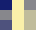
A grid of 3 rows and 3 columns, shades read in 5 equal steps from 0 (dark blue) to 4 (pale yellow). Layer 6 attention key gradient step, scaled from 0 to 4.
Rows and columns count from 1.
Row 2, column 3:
3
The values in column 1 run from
0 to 2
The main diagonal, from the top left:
0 4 3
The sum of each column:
3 12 8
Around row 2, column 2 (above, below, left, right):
4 4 2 3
